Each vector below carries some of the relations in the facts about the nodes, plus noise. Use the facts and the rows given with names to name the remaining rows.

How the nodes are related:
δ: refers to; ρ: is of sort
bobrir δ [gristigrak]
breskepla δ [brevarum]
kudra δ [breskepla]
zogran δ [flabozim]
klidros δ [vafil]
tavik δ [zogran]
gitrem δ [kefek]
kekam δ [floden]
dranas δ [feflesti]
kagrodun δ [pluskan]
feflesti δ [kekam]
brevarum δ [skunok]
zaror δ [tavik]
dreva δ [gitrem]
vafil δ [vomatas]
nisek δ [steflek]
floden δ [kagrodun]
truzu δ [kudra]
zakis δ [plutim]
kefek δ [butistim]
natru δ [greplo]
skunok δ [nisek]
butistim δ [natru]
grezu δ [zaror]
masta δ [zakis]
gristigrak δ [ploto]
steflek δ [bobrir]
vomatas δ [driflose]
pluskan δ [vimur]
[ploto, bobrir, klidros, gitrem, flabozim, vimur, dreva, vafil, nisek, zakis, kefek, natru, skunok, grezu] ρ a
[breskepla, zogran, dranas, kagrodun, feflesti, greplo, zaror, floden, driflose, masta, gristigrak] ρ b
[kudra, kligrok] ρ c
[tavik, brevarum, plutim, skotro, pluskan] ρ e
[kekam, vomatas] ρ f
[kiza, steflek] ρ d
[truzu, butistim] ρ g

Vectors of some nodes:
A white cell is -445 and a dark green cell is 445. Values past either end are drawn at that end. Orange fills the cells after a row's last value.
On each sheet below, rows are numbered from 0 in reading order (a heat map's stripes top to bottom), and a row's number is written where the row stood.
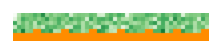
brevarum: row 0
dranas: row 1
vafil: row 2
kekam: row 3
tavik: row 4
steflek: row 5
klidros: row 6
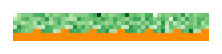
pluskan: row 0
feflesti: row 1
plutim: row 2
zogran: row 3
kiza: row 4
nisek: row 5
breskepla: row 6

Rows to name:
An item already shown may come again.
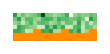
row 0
kagrodun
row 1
greplo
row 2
bobrir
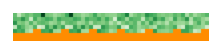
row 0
vomatas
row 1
greplo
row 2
greplo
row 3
flabozim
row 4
truzu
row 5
natru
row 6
floden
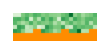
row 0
kekam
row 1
flabozim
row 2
gristigrak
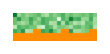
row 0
zaror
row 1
kudra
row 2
kefek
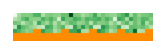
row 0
pluskan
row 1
zakis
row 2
driflose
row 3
vimur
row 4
breskepla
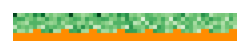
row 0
butistim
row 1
masta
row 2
greplo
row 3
butistim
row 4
kligrok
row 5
ploto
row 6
truzu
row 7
dreva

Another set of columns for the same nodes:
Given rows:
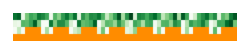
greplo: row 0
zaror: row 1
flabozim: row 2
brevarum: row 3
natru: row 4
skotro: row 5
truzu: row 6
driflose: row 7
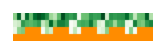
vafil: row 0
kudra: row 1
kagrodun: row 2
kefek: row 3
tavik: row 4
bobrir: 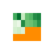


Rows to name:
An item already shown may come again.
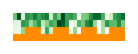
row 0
vimur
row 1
vomatas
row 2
breskepla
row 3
truzu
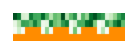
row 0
butistim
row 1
tavik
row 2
driflose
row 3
gristigrak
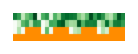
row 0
pluskan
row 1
driflose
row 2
kligrok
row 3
kudra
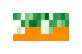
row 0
zogran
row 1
vimur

